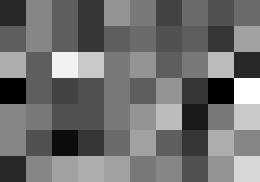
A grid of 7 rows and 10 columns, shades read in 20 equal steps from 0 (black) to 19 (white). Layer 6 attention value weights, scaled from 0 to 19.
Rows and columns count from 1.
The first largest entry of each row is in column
5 10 3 10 10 9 10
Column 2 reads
10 10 7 7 9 6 10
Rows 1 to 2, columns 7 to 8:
5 8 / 6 7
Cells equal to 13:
3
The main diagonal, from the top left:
3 10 18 6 9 12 10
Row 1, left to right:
3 10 7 4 11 9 5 8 6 8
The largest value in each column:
13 10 18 15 12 12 14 9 14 19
